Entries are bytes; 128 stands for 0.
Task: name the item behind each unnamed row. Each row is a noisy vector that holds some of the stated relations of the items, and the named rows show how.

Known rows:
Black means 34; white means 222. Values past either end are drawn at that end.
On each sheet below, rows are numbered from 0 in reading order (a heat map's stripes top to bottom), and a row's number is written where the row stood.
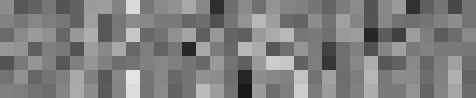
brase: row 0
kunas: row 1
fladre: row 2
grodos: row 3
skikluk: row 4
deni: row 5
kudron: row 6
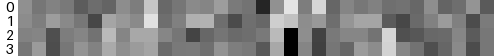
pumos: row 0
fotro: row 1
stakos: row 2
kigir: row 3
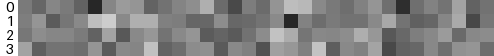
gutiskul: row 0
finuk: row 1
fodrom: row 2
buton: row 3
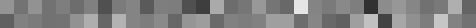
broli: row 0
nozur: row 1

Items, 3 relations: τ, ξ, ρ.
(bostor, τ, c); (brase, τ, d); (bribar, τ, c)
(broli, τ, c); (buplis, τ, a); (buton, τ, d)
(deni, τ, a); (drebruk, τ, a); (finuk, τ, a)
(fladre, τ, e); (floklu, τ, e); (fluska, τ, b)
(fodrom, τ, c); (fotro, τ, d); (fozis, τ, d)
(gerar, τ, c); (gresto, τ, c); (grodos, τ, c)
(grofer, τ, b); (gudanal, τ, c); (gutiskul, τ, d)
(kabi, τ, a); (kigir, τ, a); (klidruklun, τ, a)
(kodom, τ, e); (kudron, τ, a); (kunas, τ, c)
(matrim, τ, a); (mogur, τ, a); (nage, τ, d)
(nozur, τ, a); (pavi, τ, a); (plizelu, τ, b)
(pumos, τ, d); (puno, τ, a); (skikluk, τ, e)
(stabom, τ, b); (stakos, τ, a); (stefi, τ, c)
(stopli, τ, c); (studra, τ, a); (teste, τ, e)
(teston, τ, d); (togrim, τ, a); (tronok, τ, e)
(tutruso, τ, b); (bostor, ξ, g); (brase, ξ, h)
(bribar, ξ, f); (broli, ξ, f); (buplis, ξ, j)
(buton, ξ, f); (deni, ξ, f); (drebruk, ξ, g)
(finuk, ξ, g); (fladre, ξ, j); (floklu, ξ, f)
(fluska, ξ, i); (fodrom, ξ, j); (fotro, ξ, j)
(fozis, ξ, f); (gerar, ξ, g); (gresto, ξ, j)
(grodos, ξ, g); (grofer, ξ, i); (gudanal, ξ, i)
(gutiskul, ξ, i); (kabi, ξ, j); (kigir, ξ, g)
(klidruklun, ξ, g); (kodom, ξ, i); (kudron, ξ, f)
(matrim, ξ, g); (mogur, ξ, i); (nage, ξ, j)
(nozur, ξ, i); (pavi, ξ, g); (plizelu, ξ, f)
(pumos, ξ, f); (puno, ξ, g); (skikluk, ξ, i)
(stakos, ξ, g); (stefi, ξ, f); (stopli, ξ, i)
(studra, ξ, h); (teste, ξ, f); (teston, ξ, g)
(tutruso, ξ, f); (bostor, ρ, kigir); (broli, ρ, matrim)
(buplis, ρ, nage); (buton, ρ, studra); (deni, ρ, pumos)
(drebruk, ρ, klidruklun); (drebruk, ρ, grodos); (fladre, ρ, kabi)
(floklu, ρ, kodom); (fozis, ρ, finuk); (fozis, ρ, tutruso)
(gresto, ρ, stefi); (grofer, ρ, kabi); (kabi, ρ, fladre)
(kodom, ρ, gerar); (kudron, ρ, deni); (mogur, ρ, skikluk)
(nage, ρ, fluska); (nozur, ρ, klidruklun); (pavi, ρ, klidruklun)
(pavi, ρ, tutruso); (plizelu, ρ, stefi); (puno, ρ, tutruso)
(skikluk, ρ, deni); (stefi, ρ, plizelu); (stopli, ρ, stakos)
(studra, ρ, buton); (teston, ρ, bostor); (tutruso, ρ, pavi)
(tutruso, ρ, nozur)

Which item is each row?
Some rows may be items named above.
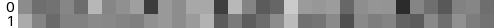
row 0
fluska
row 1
stabom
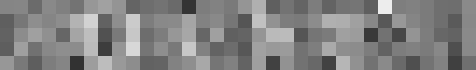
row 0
gerar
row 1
buplis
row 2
fladre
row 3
kabi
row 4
teston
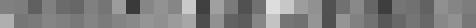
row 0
grofer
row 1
stabom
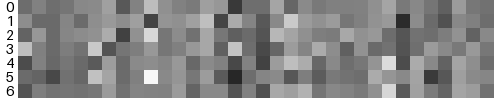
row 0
togrim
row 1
fluska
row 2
kabi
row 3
plizelu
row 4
mogur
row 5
studra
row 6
mogur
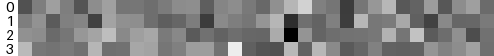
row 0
skikluk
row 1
bostor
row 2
matrim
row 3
tutruso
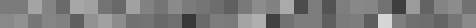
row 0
tronok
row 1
gerar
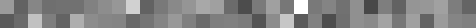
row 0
fozis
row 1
kodom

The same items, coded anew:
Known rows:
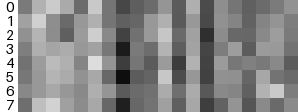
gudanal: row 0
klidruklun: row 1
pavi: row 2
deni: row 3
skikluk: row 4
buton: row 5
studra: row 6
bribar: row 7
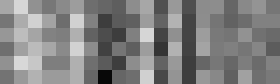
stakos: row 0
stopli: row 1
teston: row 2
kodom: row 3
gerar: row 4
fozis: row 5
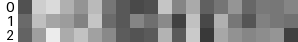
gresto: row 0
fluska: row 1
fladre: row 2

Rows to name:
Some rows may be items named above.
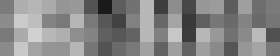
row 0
pumos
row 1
bostor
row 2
kabi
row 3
togrim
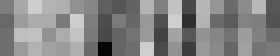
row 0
kabi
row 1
grofer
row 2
tronok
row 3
fozis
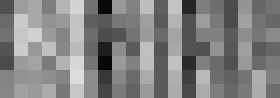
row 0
tutruso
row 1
stabom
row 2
kunas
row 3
plizelu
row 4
tutruso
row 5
nozur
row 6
mogur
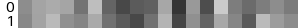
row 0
gutiskul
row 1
brase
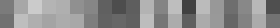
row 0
kabi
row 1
buplis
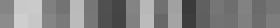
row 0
bostor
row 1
bostor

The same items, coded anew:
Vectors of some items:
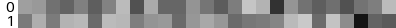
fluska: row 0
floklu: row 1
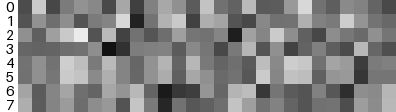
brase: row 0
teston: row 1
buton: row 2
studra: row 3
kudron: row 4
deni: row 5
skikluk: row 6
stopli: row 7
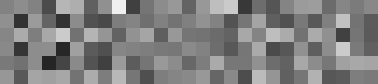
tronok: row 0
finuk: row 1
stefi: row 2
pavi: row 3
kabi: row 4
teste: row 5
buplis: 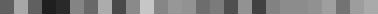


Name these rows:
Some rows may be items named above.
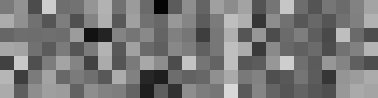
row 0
mogur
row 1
fluska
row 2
studra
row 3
fluska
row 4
brase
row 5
nozur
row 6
gutiskul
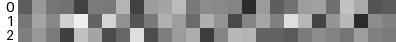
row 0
bostor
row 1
pumos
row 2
kunas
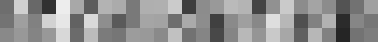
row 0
stabom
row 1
pumos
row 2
tutruso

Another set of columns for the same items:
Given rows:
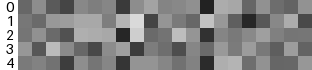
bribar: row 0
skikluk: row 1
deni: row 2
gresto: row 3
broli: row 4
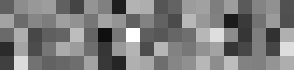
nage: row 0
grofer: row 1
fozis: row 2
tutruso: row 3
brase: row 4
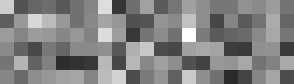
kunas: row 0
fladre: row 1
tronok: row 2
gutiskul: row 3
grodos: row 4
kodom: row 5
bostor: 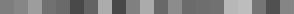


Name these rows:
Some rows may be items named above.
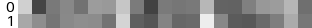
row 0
togrim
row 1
stabom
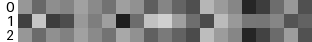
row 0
grofer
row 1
pumos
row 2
grofer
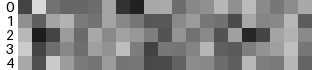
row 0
brase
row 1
kabi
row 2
nozur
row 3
togrim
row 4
buplis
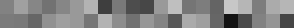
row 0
studra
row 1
fluska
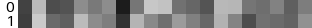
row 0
buton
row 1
plizelu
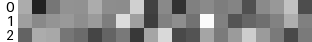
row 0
mogur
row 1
tronok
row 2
teston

